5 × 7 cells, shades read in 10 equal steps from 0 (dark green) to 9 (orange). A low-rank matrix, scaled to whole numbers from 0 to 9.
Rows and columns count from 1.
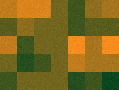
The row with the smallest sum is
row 5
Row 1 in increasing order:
2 4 5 6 7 8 8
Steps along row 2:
up down same down up same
